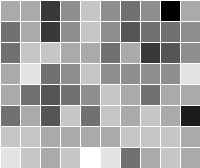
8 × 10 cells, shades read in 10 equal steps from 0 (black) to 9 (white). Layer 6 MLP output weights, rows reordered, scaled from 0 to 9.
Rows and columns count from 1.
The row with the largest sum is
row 8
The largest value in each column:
8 8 7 7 9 8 7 7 7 8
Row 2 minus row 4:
-2 -2 -2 0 0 0 -2 -1 -1 -3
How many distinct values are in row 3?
6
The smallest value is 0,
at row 1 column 9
